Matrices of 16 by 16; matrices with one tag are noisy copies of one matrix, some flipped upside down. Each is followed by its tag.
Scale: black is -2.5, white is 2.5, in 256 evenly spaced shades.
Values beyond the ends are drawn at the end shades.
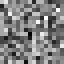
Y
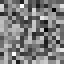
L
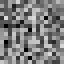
Y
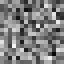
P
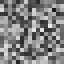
L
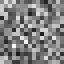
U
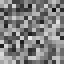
U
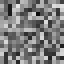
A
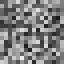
Y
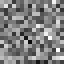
U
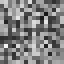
Y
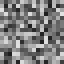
A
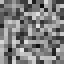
P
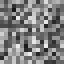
Y
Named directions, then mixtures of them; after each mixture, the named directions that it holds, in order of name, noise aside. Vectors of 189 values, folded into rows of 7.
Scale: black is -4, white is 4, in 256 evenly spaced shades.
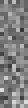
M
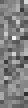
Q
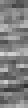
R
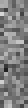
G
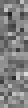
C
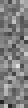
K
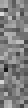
G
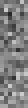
C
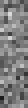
C, M, R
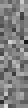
C, G, K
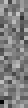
G, K, M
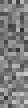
C, K, M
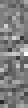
K, Q, R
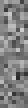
C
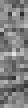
C, G, R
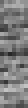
R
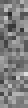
C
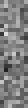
G, M, Q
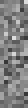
Q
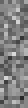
M, Q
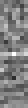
C, Q, R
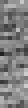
C, R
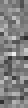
M, Q, R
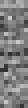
G, R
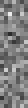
C, G, M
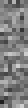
K, M, R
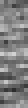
R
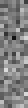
G, Q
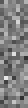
M, Q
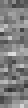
M, R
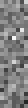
M, Q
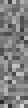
K, M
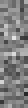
G, Q, R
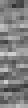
R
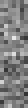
G, Q, R
